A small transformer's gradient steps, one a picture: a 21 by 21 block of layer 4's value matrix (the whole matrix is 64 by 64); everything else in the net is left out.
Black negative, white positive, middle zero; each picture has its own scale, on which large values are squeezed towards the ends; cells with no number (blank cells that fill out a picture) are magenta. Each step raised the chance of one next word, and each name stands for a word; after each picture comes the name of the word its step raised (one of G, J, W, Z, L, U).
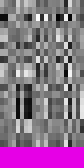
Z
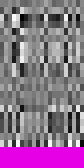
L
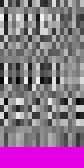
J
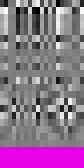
J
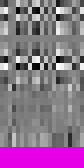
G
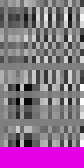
Z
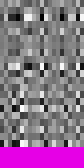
G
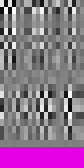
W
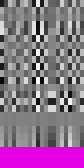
J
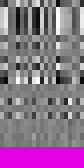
J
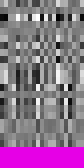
Z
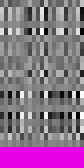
W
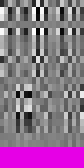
W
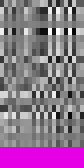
W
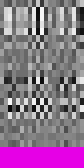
J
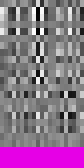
W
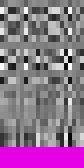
G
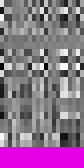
G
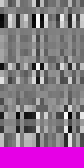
L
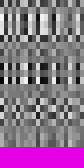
J
